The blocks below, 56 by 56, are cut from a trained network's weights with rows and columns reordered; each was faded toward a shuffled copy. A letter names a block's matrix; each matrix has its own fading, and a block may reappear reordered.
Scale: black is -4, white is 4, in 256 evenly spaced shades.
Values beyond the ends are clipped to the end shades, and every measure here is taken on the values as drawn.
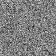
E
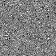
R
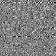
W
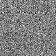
W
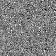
R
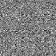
W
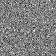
R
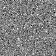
R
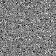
R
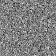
E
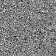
R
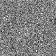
E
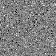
R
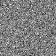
R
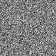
E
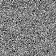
E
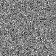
E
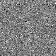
R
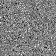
R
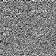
W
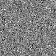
R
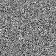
E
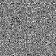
W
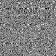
W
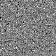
R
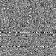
W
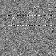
W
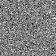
E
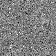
R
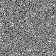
R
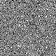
R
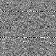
W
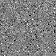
R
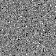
R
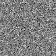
E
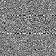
W
